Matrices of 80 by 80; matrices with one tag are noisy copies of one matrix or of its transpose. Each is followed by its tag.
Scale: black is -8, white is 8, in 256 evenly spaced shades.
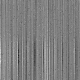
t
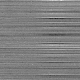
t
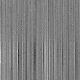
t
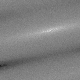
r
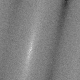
r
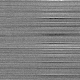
t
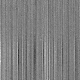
t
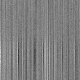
t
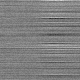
t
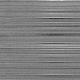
t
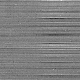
t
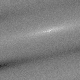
r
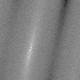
r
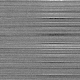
t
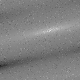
r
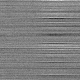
t
